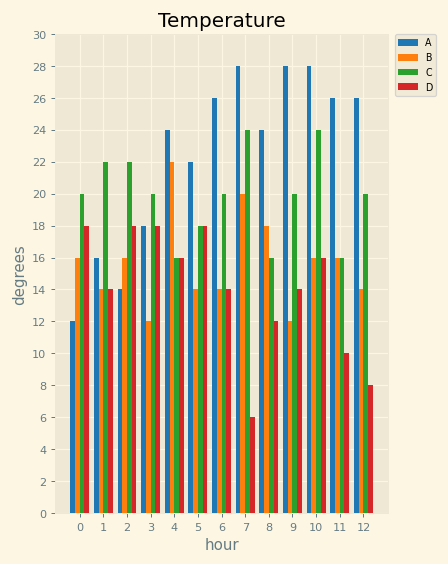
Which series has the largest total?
A
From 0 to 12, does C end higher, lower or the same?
the same
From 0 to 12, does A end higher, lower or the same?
higher
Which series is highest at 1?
C
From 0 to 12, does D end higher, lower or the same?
lower
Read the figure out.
Title: Temperature
x-axis: hour, ticks 0 1 2 3 4 5 6 7 8 9 10 11 12
y-axis: degrees, ticks 0 2 4 6 8 10 12 14 16 18 20 22 24 26 28 30
Legend: A, B, C, D
Values:
A: 12 16 14 18 24 22 26 28 24 28 28 26 26
B: 16 14 16 12 22 14 14 20 18 12 16 16 14
C: 20 22 22 20 16 18 20 24 16 20 24 16 20
D: 18 14 18 18 16 18 14 6 12 14 16 10 8
